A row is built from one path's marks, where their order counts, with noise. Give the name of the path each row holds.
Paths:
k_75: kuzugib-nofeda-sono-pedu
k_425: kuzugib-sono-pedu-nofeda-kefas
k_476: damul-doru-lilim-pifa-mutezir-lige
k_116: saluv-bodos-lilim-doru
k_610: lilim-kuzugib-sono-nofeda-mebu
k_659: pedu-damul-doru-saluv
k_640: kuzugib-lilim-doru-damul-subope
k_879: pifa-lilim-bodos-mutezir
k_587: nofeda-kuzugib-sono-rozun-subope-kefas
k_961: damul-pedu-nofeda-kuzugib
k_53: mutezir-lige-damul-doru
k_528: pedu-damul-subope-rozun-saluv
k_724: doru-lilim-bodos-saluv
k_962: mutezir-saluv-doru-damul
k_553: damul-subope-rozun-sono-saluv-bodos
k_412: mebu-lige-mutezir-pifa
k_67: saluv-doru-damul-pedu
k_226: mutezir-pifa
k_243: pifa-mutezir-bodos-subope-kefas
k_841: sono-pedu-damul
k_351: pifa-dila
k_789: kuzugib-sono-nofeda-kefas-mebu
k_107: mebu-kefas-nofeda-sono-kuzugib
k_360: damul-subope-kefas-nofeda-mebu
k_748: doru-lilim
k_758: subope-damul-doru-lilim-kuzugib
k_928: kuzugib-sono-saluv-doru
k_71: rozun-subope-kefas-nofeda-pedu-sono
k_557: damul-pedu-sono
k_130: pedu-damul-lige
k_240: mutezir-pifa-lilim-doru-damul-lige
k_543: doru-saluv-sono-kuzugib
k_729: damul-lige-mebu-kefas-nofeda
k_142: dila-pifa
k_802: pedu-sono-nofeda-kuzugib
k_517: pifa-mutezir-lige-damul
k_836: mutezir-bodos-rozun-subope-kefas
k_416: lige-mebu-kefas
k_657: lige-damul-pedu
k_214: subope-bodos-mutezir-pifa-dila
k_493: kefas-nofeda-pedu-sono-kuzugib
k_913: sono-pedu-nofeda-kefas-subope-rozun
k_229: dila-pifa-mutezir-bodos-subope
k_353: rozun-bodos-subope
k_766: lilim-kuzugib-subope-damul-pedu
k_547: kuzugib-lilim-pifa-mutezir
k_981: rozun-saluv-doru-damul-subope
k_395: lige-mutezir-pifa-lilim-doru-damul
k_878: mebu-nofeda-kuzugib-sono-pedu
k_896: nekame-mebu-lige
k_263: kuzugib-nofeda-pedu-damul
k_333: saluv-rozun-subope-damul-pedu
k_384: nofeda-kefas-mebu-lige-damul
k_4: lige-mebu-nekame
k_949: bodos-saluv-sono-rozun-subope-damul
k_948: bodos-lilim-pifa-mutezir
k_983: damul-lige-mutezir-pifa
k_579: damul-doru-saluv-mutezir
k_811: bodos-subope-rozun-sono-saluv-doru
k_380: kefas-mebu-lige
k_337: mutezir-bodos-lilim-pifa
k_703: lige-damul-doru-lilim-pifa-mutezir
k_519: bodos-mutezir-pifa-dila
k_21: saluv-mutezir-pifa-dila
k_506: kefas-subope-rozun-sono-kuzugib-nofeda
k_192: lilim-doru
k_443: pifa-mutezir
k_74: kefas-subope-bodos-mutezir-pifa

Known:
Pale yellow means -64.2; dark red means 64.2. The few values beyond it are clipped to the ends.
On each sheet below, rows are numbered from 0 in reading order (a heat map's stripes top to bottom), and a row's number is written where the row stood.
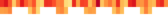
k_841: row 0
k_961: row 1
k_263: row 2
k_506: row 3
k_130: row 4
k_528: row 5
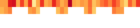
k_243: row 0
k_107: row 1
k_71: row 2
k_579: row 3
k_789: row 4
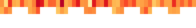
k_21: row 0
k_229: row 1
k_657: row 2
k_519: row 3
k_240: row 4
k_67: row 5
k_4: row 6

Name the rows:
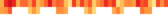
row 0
k_142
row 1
k_983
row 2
k_75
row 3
k_729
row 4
k_878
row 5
k_425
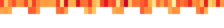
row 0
k_493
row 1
k_543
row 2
k_949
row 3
k_557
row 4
k_74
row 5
k_928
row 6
k_337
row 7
k_116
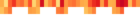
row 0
k_226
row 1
k_380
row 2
k_748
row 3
k_517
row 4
k_351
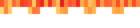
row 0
k_360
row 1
k_214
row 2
k_395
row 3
k_412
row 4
k_416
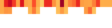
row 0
k_879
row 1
k_659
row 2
k_703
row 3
k_981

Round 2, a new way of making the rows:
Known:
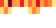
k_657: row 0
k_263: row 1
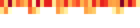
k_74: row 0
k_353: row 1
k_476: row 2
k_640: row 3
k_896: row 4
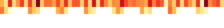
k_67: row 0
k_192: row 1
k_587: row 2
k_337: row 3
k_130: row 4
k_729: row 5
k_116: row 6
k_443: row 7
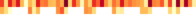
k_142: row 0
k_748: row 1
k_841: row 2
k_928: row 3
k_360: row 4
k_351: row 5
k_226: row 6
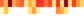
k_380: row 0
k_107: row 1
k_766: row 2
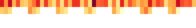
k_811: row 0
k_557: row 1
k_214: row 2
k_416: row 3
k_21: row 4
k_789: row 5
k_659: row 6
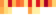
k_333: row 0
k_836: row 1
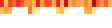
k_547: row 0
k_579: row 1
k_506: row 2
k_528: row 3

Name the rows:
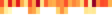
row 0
k_229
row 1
k_610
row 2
k_75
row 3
k_517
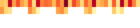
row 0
k_724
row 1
k_71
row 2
k_913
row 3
k_493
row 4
k_240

